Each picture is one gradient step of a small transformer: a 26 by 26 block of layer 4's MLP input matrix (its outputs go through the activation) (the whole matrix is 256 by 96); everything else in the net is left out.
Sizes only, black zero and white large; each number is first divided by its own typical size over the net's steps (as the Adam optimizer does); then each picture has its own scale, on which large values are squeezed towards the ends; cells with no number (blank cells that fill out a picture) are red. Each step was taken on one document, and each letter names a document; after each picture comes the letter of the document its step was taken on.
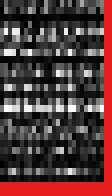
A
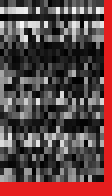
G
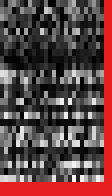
G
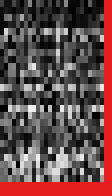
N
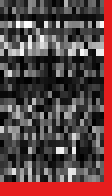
A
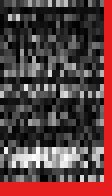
N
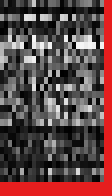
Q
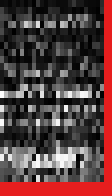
N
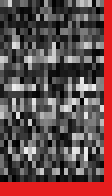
Q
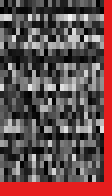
Q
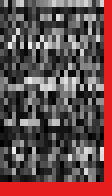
Q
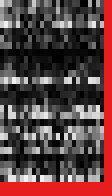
G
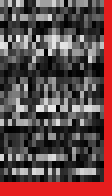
Q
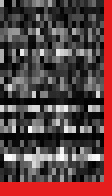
N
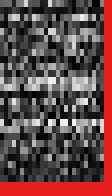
Q
